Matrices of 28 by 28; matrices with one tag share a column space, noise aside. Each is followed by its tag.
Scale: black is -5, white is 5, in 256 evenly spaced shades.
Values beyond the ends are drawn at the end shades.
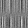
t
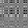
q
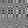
q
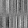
t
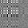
q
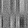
t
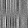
t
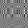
q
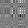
q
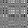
q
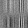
t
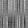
t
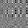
q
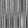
t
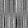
t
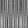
t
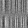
t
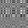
q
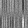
t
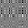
q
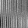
t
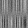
t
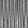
t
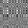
q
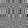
q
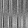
t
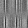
t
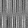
t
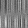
t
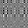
q
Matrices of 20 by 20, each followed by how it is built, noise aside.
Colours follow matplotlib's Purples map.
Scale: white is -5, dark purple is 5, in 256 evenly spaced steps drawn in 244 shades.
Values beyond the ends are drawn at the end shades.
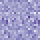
low rank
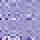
low rank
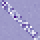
banded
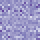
low rank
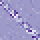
banded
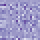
low rank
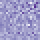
low rank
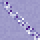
banded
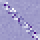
banded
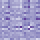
low rank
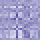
low rank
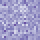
low rank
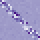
banded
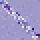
banded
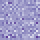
low rank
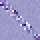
banded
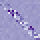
banded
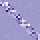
banded
